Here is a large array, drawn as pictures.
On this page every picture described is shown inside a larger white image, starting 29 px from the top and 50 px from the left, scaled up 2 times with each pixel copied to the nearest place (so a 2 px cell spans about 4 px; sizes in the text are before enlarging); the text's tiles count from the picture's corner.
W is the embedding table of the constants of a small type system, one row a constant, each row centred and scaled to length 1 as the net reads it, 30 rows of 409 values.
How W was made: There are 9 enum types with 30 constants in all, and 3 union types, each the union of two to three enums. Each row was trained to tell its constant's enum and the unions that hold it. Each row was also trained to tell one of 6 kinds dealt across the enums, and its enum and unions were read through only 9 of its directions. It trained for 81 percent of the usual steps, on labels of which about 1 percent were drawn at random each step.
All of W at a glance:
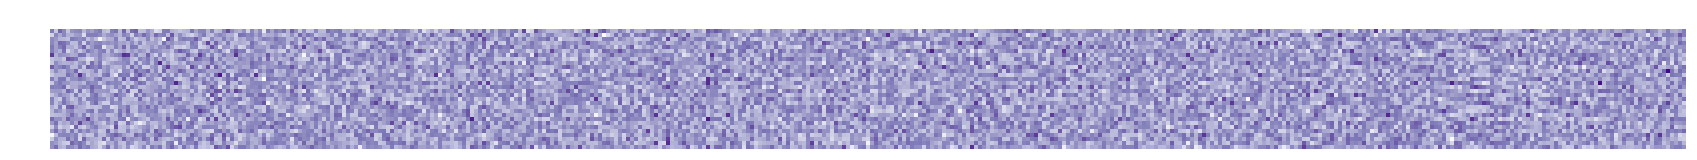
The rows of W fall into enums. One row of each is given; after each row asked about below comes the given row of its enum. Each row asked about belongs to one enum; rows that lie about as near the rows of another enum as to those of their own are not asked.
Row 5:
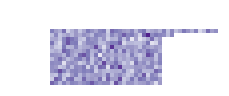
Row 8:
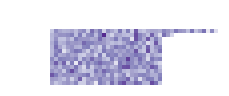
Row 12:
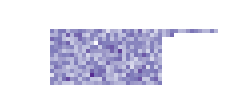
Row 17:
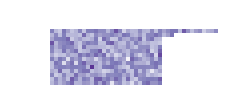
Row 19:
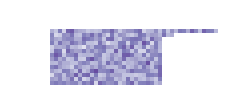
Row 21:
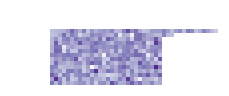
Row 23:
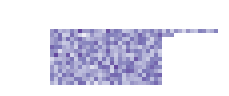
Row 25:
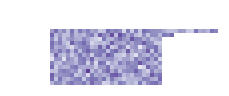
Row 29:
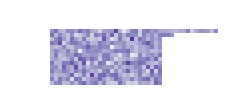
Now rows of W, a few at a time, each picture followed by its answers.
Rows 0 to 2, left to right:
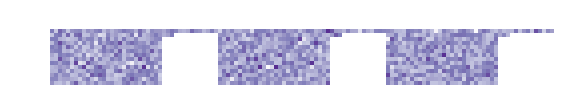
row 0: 12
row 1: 25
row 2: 21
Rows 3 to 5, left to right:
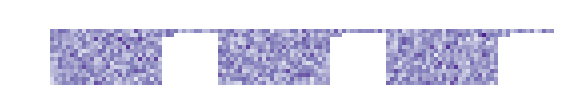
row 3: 17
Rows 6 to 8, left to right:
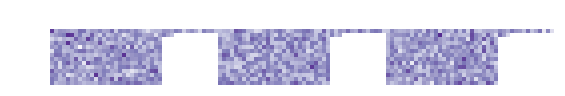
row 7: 19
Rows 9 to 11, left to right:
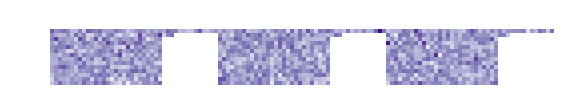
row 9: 17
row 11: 29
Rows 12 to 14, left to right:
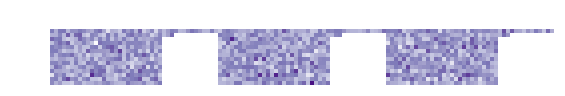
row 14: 8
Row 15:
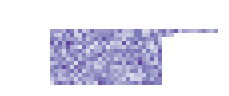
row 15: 17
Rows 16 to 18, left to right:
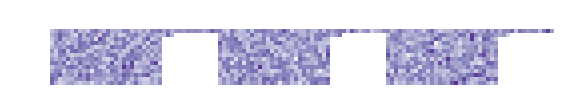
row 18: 8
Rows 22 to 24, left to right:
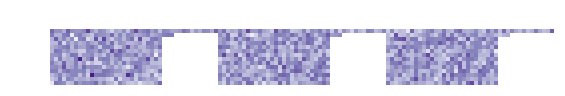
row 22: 29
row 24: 23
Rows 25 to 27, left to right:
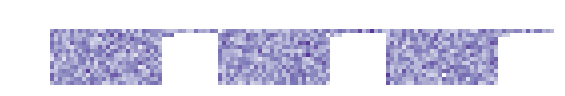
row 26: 8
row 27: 21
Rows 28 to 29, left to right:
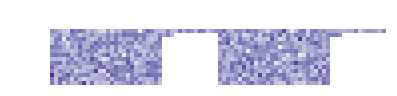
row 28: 21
